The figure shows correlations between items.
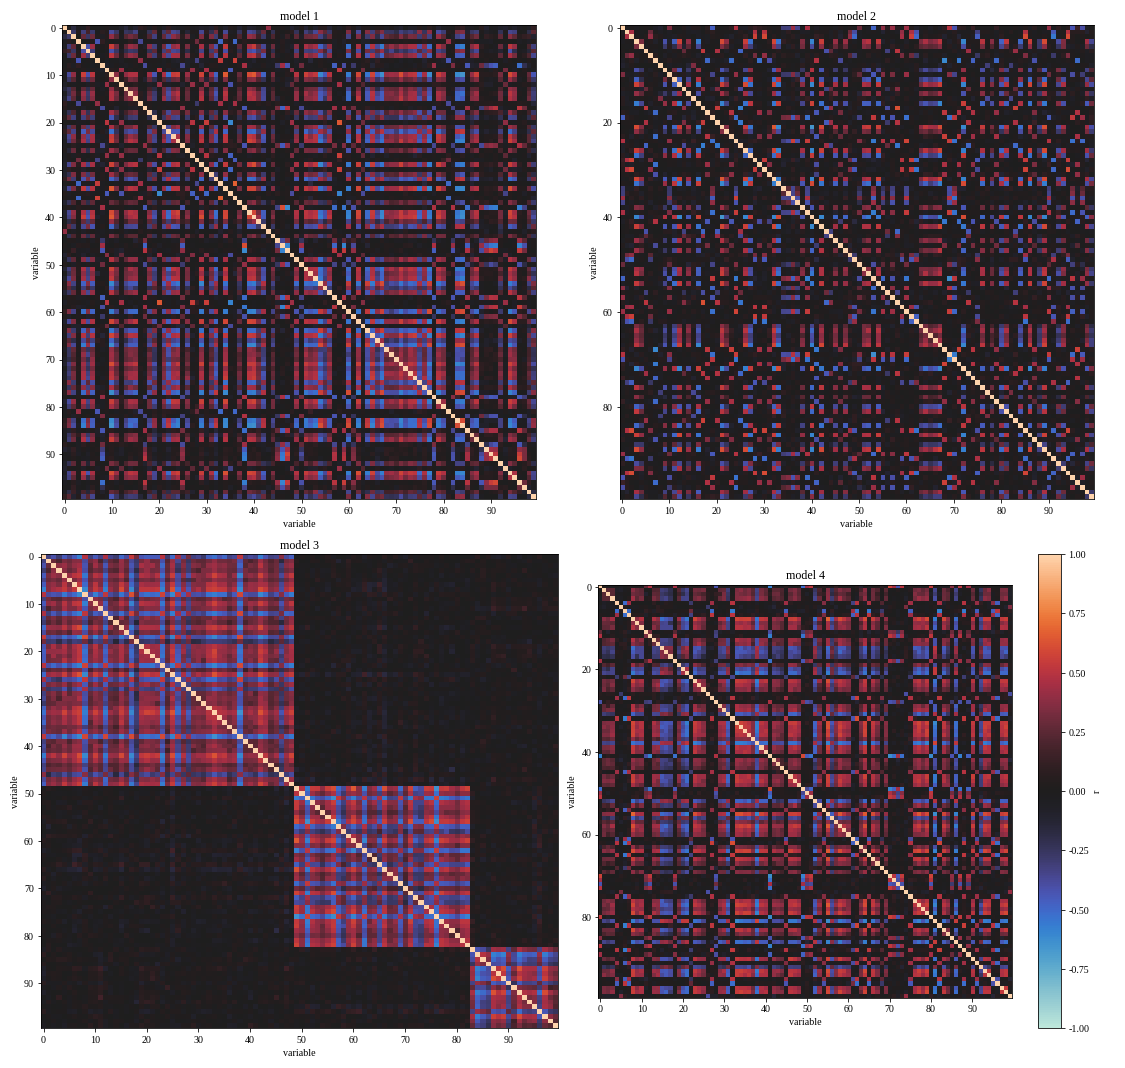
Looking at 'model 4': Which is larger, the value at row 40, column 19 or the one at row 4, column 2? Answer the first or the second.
the first
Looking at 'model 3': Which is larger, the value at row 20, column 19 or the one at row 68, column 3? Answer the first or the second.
the first
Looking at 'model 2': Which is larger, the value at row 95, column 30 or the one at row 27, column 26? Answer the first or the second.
the first
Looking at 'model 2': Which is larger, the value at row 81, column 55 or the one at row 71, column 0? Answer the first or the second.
the second
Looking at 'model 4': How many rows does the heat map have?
100
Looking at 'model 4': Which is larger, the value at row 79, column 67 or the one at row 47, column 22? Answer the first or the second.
the first
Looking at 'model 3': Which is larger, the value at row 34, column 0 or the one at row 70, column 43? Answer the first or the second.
the second
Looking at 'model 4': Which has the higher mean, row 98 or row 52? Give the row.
98
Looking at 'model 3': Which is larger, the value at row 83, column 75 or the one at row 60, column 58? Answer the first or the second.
the first
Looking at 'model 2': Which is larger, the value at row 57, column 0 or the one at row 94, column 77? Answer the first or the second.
the first
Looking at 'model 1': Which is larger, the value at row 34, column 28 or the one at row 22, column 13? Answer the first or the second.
the first
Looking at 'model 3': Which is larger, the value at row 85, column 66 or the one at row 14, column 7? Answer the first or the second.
the second
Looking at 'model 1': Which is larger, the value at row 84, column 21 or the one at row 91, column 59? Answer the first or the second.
the second
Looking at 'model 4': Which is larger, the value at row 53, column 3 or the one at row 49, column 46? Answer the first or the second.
the first
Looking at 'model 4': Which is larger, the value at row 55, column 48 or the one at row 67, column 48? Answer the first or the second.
the first
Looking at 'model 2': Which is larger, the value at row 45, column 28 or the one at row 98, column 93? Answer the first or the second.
the second
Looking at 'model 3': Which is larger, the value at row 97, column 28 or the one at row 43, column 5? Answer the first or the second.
the second
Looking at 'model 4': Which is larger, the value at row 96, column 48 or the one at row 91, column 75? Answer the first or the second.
the second
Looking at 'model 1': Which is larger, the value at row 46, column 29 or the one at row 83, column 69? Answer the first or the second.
the first
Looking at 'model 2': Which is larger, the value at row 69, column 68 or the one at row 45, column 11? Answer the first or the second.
the first
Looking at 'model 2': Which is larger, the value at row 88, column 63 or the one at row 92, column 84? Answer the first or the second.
the second
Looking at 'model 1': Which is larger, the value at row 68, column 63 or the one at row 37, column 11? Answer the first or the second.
the second
